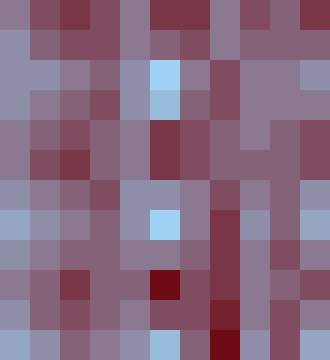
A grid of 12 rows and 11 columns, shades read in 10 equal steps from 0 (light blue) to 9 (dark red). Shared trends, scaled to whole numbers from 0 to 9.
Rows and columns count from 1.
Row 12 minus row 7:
-1 -1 0 -2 0 -2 1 3 -1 1 -1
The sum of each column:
38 53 67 63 44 50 64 74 50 61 52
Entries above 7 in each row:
0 0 0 0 0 0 0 0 0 1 1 1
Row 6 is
4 6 7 5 4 7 6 5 5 5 6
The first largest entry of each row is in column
3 3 8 4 6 3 4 8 8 6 8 8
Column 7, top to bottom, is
7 6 4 5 6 6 4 4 5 6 6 5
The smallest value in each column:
2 3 4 4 3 0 4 4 3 4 2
